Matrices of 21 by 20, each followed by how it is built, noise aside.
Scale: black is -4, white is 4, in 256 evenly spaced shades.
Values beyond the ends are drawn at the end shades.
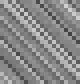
Toeplitz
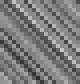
Toeplitz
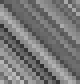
Toeplitz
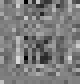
low rank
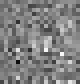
low rank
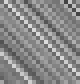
Toeplitz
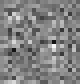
low rank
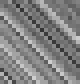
Toeplitz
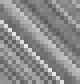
Toeplitz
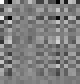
low rank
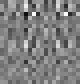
low rank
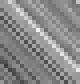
Toeplitz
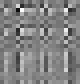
low rank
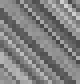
Toeplitz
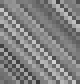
Toeplitz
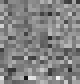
low rank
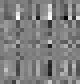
low rank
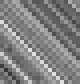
Toeplitz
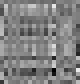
low rank
